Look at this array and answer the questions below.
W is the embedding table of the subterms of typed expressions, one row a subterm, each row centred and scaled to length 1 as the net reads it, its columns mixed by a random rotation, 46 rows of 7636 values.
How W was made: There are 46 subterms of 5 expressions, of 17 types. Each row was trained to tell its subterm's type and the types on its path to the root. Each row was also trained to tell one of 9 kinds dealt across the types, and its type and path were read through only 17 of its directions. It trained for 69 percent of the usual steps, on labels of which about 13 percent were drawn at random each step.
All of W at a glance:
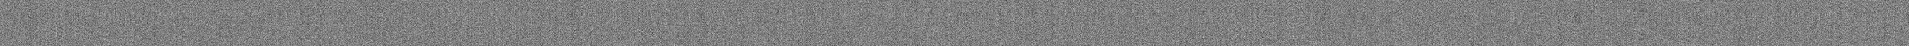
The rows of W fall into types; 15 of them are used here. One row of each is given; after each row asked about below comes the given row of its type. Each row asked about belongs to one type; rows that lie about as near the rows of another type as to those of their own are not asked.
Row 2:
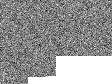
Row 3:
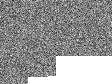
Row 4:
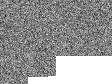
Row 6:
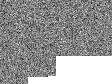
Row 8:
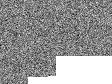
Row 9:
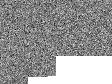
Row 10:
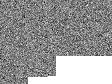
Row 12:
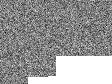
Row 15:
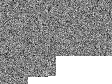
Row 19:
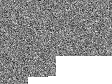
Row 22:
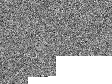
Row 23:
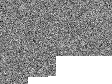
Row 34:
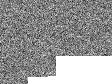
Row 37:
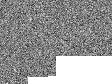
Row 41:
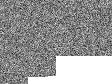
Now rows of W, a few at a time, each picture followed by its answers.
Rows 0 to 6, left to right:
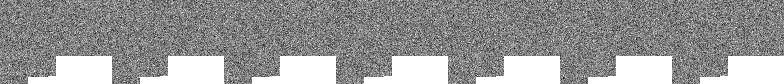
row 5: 10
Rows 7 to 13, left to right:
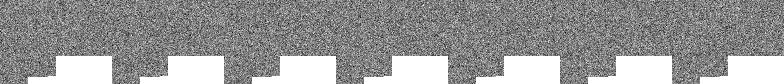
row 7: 37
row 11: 10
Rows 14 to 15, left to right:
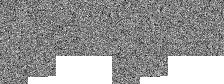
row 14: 10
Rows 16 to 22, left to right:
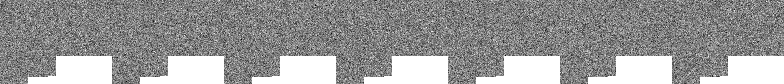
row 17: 9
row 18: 37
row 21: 12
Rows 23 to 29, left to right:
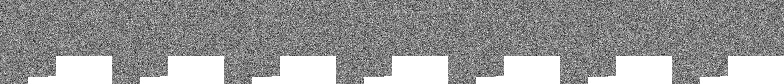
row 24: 6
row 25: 37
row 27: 8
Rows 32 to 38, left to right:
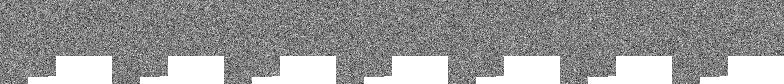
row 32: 41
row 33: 9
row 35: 8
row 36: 4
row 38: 8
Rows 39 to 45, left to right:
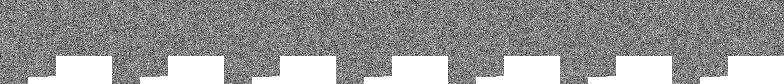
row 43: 41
